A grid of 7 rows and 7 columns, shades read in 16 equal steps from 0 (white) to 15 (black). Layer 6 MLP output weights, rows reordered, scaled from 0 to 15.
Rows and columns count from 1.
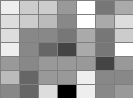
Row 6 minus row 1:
3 6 3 0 1 -1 2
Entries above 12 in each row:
0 0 0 0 0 0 1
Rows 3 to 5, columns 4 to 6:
8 5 8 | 11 5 8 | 6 6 11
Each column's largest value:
7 9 9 15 6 11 7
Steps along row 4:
up up up down up down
